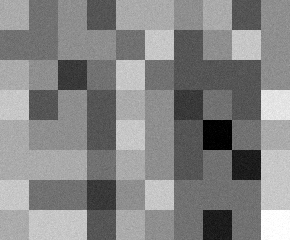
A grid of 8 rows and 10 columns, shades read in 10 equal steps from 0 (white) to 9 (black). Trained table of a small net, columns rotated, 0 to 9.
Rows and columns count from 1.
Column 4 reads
6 4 5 6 6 5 7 6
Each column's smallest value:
2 2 2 4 2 2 4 3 2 0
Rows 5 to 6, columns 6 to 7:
4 6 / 4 6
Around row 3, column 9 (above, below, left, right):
2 6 6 4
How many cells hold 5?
17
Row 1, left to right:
3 5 4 6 3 3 4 3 6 4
